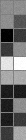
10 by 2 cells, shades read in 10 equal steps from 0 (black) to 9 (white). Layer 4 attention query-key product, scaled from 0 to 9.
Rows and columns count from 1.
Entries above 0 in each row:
2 2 1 2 2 2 2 2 2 2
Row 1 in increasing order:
5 5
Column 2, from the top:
5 3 2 5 9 6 1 5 2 6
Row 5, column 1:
8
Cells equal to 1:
4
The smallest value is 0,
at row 3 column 1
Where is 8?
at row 5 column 1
